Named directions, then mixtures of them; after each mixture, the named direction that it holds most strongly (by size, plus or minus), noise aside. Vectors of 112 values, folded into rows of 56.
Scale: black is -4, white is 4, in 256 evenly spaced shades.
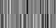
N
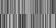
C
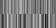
N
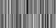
N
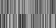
C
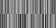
C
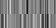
N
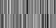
N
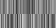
C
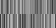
C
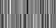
N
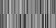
N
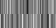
N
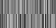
C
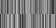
C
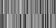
N
